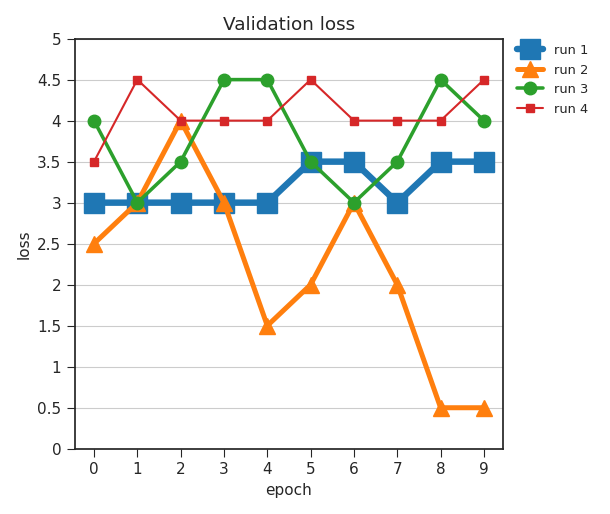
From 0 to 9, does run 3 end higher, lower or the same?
the same
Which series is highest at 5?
run 4
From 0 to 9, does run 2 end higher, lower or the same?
lower
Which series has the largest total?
run 4
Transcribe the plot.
Title: Validation loss
x-axis: epoch, ticks 0 1 2 3 4 5 6 7 8 9
y-axis: loss, ticks 0 0.5 1 1.5 2 2.5 3 3.5 4 4.5 5
Legend: run 1, run 2, run 3, run 4
Values:
run 1: 3 3 3 3 3 3.5 3.5 3 3.5 3.5
run 2: 2.5 3 4 3 1.5 2 3 2 0.5 0.5
run 3: 4 3 3.5 4.5 4.5 3.5 3 3.5 4.5 4
run 4: 3.5 4.5 4 4 4 4.5 4 4 4 4.5
